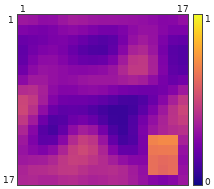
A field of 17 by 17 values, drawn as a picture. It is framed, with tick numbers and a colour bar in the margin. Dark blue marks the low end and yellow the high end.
The centre is the ninth with the lowest average. An odd patch, higher than its surroundings, sits in the bottom right. No single row or column stands out from its neighbours. Values change most from cell to cell in the bottom right. Overall the values sit about 30% of the way up the scale. No regular stripes run through it. The ninth with the highest average is the bottom right.
